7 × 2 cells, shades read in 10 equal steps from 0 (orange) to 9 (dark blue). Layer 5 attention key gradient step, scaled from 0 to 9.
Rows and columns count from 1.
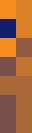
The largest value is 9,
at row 2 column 1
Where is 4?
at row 3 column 2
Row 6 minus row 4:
0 1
